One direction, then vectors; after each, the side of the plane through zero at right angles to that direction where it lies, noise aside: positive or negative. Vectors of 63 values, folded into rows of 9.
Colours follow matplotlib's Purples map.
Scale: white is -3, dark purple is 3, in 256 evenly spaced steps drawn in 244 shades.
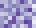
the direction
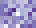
negative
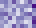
negative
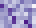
positive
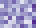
negative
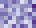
negative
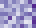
negative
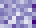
negative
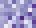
negative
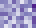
negative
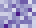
positive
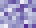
negative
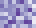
positive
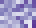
negative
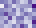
negative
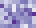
positive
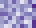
negative
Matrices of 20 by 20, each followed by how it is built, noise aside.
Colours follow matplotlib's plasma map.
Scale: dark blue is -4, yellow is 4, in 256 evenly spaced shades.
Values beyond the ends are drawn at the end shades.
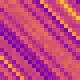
Toeplitz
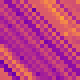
Toeplitz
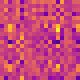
low rank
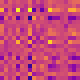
low rank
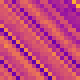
Toeplitz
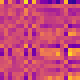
low rank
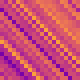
Toeplitz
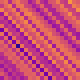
Toeplitz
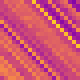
Toeplitz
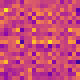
low rank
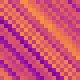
Toeplitz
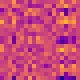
low rank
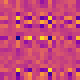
low rank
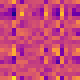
low rank
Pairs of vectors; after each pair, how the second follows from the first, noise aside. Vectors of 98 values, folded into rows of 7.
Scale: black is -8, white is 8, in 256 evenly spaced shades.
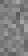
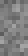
shuffled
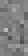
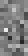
scaled up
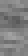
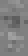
partly zeroed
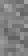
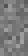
sign-scrambled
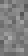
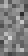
scaled up
